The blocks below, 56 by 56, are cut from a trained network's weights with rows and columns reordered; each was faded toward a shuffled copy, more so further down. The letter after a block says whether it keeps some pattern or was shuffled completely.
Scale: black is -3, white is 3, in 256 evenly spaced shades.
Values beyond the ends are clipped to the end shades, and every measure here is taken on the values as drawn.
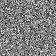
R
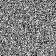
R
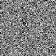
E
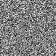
R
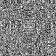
E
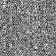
E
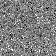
R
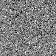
R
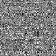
E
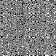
E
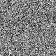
R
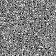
R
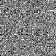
E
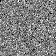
R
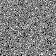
R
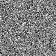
R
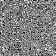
E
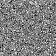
R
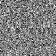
E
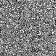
R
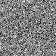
R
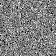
R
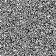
R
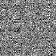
E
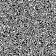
R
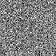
E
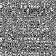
E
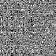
E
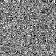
E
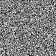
R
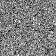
R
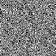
E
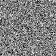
R
